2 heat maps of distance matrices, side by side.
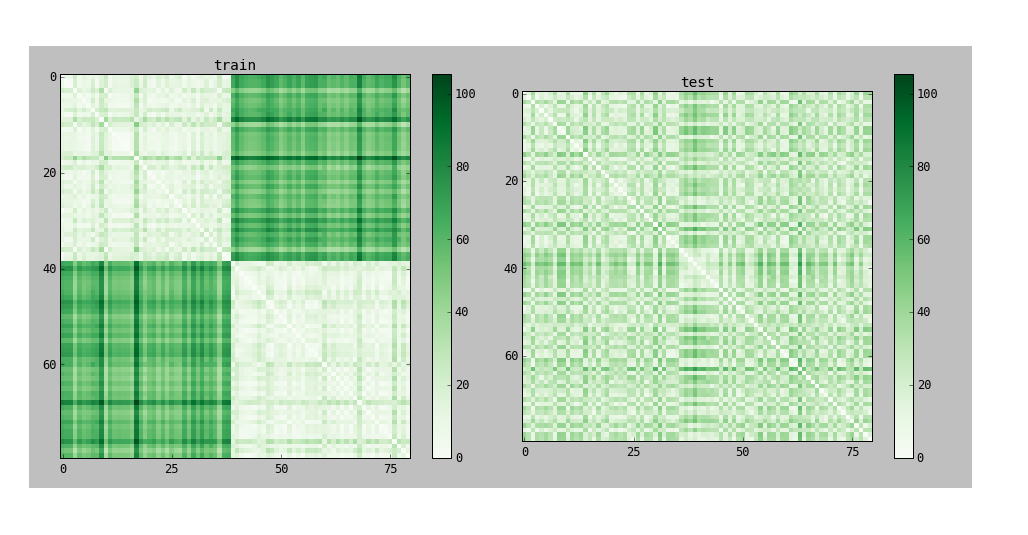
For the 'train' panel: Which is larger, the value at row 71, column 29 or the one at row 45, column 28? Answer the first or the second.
the second
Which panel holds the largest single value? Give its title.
train
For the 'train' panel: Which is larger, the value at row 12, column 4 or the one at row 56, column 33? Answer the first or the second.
the second
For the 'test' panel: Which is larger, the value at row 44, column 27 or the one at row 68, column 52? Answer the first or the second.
the second
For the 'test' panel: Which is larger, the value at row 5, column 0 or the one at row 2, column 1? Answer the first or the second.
the second
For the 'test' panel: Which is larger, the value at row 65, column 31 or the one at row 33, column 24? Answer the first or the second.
the second
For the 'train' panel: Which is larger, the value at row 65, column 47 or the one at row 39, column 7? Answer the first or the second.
the second
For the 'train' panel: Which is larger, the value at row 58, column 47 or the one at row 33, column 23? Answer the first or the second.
the second
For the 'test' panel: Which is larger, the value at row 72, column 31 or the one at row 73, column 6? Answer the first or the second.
the first
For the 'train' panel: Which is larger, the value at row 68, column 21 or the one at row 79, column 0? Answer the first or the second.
the first
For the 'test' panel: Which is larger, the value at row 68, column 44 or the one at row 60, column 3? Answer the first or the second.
the first
